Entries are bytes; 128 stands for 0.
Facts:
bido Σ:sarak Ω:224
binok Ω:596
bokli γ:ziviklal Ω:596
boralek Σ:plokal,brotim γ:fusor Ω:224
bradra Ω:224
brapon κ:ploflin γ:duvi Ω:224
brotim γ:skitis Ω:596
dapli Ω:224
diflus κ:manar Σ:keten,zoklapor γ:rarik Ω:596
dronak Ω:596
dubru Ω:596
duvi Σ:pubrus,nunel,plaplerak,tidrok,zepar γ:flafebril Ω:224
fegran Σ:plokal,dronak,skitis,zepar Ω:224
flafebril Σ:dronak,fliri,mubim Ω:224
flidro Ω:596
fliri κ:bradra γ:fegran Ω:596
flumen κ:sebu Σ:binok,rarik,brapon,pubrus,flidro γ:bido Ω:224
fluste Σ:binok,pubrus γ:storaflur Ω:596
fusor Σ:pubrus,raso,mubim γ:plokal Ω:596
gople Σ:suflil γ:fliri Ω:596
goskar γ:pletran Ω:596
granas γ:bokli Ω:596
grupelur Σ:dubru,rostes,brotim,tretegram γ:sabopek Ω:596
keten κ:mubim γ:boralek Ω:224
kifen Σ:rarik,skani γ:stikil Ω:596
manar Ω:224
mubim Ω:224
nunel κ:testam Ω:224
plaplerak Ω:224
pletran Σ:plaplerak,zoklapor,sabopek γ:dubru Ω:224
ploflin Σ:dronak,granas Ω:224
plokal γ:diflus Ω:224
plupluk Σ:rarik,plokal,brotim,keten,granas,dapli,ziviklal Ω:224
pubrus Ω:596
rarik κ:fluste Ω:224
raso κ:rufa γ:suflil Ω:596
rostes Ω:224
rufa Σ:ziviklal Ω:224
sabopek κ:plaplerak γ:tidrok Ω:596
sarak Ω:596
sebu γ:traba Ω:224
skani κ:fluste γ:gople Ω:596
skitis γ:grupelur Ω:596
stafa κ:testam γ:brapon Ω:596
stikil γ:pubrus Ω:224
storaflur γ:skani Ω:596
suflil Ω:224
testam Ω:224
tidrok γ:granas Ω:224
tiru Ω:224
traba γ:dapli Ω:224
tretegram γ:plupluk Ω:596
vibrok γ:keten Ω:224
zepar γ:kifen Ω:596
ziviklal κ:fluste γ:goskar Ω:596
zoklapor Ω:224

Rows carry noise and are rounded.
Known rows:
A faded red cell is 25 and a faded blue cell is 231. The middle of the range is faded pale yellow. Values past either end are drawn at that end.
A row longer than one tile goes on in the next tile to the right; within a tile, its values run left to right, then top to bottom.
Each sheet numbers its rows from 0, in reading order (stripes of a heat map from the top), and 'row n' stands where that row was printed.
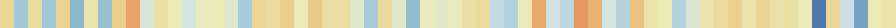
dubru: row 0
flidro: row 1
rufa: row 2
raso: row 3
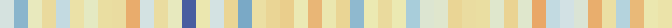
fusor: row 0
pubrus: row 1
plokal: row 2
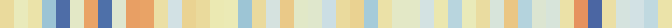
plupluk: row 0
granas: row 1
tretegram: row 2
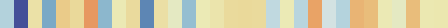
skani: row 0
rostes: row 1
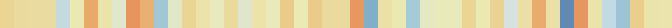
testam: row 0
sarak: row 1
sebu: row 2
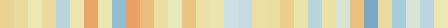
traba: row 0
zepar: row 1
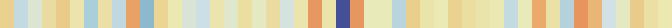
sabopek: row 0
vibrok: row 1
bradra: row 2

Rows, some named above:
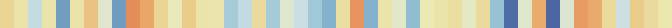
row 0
pletran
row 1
grupelur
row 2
plupluk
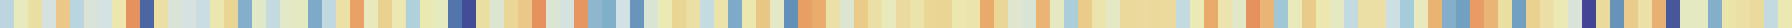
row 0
tretegram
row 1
diflus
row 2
fluste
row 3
pletran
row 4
mubim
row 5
testam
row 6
boralek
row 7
ziviklal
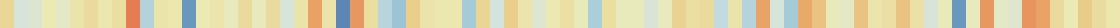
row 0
gople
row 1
sebu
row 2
dronak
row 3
rostes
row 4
bido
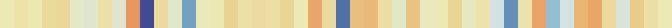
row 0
stafa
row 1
zoklapor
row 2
fegran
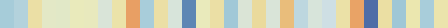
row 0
kifen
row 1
brotim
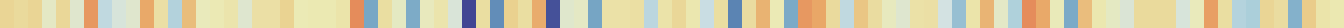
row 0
plokal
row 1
storaflur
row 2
ziviklal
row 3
duvi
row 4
ploflin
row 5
brapon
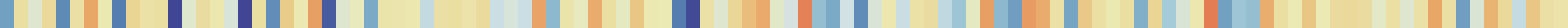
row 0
flumen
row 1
ziviklal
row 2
dapli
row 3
fluste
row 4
boralek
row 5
rarik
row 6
nunel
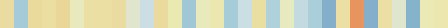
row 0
fliri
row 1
grupelur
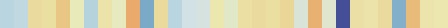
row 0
skitis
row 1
keten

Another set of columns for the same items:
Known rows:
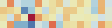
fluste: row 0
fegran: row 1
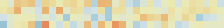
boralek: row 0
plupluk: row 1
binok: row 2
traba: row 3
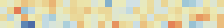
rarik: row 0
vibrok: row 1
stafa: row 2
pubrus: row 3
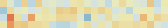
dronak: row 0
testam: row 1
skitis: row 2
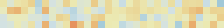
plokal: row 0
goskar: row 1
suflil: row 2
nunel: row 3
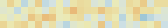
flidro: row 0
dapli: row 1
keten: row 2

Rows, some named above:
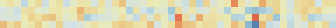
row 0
sabopek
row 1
brapon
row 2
granas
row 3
dronak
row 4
ziviklal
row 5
keten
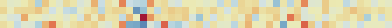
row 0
flumen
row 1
tretegram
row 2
fluste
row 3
testam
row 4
nunel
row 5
ploflin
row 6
tidrok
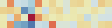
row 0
fluste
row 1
bido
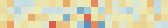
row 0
fusor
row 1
skani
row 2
tretegram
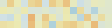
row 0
brotim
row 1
granas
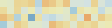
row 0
pletran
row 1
zepar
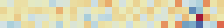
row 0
sebu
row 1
rufa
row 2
duvi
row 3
fluste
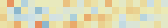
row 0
dubru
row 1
diflus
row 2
zoklapor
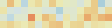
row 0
kifen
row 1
raso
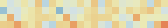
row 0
fliri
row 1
fliri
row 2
flumen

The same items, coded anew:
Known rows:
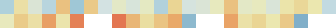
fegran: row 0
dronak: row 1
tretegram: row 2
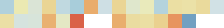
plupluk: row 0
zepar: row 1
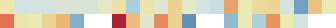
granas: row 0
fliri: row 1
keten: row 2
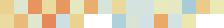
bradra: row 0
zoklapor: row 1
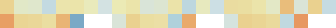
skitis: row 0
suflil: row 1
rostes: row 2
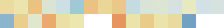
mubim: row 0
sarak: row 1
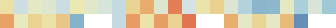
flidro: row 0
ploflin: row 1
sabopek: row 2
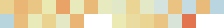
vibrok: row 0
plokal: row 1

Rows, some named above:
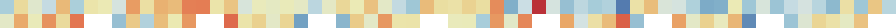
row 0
flafebril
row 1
flumen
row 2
skani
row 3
mubim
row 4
rufa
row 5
pubrus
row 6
sabopek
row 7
plaplerak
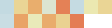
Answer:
ploflin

